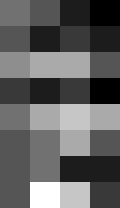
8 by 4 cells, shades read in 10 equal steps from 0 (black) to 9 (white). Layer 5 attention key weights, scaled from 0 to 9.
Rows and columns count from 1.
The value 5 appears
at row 3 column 1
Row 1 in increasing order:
0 1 3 4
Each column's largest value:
5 9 7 6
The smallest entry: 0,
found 2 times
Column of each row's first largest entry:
1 1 2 1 3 3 2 2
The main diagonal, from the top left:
4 1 6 0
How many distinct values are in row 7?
3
